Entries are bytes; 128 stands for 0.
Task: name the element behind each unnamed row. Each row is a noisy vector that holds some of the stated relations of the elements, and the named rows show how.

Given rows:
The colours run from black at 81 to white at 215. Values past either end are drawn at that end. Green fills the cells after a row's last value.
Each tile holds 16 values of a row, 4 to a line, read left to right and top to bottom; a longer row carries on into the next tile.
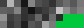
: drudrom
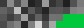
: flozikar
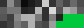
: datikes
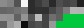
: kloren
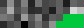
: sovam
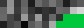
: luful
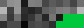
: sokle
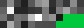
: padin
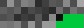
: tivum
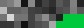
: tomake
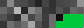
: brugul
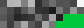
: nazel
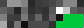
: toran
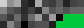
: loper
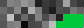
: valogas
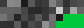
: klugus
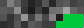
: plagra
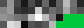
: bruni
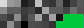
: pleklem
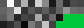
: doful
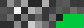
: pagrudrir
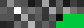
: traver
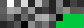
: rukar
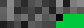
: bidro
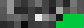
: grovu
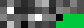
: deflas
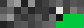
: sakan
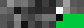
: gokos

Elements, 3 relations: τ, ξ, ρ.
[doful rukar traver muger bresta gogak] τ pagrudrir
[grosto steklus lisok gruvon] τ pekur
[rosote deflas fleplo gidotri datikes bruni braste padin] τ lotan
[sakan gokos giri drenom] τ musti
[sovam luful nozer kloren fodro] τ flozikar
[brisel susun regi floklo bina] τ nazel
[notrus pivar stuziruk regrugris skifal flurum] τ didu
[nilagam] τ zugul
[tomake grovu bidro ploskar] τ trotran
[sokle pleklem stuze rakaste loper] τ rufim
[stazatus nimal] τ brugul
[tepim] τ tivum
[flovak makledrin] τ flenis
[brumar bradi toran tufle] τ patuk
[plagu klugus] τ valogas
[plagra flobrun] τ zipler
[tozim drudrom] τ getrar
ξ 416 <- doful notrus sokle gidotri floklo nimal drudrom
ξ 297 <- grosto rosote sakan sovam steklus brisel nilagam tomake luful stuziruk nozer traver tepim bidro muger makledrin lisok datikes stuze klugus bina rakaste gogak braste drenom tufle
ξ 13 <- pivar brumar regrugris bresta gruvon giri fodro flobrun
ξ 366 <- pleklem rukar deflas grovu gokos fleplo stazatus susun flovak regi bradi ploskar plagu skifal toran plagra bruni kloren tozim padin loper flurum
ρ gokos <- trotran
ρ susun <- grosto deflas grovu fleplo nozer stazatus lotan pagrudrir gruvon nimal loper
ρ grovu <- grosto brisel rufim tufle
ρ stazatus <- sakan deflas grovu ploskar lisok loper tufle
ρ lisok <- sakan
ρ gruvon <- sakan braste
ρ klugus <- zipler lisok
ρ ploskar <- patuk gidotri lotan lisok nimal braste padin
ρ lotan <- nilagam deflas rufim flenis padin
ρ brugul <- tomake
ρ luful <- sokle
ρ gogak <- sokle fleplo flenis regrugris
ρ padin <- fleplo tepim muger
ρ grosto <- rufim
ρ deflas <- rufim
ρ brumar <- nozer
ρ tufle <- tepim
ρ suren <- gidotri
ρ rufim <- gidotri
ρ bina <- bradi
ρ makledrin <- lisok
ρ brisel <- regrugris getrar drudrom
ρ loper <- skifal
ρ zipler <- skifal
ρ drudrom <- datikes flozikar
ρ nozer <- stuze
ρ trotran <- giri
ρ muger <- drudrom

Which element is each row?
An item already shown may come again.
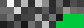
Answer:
doful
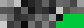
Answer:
skifal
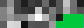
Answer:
bruni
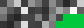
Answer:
bina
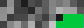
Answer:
rosote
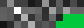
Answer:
traver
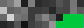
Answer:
tomake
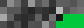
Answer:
nimal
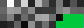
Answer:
rukar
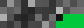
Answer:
nimal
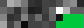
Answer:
toran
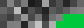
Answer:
flozikar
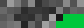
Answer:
zipler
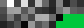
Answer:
rukar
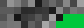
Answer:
zipler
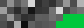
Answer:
giri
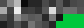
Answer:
rakaste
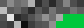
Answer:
flobrun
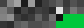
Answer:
sakan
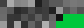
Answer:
patuk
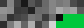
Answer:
rosote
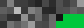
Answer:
brugul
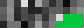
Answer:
fodro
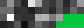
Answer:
gruvon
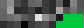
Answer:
grovu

